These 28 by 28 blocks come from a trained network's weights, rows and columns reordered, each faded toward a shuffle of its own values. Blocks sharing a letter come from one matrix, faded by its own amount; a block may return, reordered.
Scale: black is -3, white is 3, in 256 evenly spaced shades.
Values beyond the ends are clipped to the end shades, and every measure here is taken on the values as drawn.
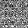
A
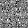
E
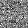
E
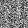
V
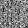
V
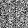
V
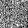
V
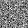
V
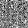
V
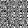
A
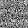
A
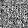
V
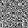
A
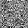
A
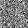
V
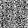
V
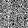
V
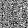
V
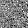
E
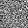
A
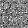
E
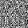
A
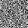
A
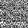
A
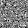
E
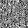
V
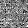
E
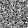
V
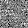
E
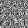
A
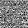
E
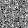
V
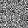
A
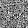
V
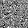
E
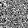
E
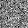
V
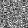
A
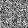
V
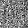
V
